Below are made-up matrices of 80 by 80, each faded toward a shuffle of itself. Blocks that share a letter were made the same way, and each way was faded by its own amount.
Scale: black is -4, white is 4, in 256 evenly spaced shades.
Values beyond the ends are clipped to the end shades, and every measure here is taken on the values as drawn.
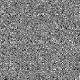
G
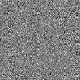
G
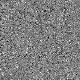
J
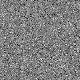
J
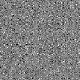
G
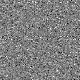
J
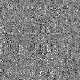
G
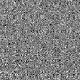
G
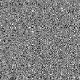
G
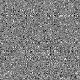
G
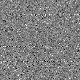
J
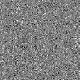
G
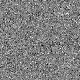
J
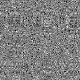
G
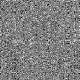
G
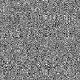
G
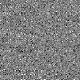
G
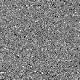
J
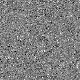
J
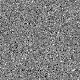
J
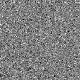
J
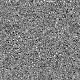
J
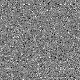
J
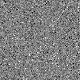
J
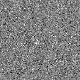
J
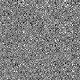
G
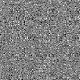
G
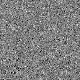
J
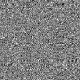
G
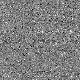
J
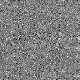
G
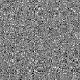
G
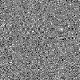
G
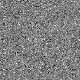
J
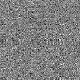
G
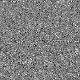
J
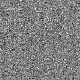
J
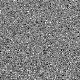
J
